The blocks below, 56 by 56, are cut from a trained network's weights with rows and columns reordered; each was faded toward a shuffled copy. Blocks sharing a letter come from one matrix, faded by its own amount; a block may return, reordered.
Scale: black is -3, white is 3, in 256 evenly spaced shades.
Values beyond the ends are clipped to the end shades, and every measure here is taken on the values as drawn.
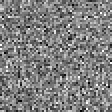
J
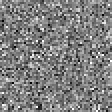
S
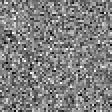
J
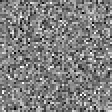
S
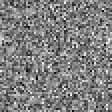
J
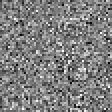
S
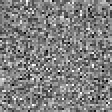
S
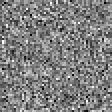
J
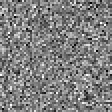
J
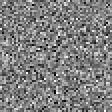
J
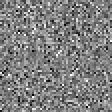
S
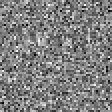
J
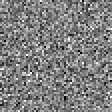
J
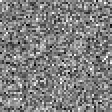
J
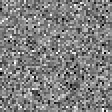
S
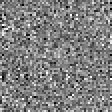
S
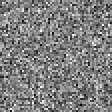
J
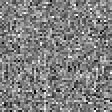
S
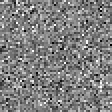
S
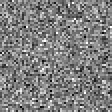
J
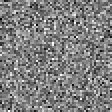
J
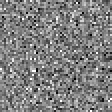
S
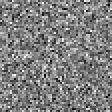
J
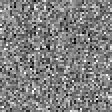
S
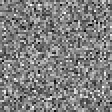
J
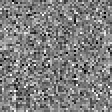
S
